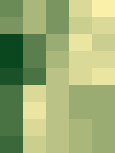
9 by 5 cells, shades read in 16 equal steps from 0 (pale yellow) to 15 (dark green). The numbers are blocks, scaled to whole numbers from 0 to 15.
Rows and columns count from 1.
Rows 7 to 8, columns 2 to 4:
1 4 6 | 2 4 5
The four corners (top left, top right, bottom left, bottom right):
9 0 12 6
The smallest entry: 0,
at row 1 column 5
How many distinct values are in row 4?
4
